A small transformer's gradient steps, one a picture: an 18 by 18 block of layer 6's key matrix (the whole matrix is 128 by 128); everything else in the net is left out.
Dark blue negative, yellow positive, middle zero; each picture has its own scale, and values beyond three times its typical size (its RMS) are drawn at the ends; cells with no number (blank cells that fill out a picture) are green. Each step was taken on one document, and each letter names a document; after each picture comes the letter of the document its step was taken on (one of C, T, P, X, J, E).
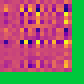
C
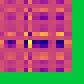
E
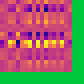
E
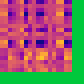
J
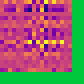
E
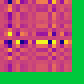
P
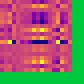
C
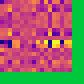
P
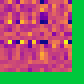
C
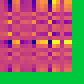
P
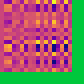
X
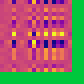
E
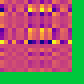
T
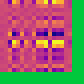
E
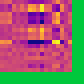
C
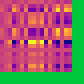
T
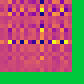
C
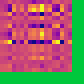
T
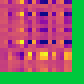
J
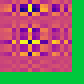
T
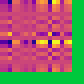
P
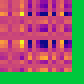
J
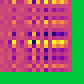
E
